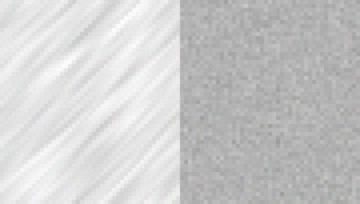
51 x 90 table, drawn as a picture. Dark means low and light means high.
The table splits into one row of 2 panels. Panel 1,1: very high, slanting up to the right, faint in contrast. Panel 1,2: high, fine-grained, faint in contrast.
